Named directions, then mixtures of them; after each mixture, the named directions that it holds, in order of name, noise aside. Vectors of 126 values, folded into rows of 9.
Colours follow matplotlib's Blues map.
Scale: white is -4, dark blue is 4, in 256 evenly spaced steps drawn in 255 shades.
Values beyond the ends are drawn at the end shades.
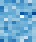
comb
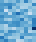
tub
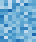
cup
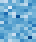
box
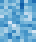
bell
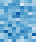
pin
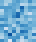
bell, pin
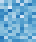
box, comb, cup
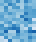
bell, cup, tub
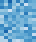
cup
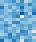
bell, comb, pin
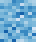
comb, pin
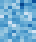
bell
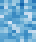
bell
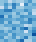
bell, comb, cup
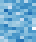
tub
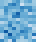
pin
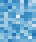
bell, box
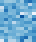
comb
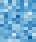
bell, box, cup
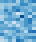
comb, pin, tub
